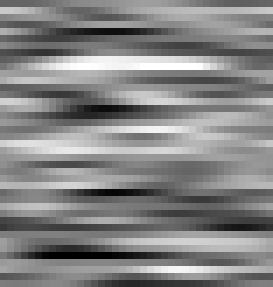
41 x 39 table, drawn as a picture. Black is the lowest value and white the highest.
The middle right is the calmest part. The grain runs across in streaks. The values follow a bell shape.
